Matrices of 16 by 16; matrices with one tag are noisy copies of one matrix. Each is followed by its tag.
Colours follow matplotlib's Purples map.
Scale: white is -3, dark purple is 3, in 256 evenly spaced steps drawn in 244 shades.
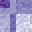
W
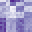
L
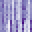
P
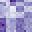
L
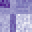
W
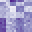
L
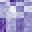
L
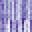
P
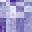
L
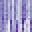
P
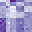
L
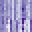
P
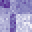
W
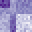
W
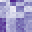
L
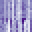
P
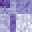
W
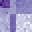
W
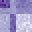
W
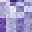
L
